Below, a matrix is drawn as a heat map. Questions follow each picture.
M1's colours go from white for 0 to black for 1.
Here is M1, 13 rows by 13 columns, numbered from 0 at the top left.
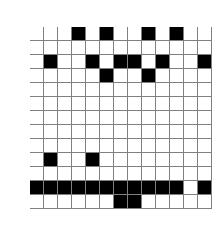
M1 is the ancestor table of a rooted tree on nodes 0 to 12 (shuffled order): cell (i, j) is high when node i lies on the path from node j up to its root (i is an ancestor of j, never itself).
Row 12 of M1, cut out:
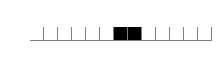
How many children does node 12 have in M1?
2
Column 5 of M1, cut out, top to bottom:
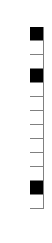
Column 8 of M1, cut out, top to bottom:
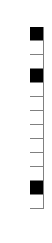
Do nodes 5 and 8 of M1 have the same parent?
yes
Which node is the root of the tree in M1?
11
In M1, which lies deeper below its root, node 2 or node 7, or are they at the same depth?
node 7
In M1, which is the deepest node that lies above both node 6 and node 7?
12
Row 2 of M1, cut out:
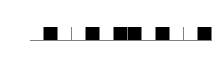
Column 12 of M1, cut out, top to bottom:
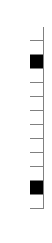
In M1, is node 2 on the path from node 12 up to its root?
yes
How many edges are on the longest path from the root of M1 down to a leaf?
3
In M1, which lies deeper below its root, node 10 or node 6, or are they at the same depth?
node 6
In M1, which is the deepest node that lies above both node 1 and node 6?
2
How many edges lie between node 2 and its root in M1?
1
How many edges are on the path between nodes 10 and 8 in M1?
3
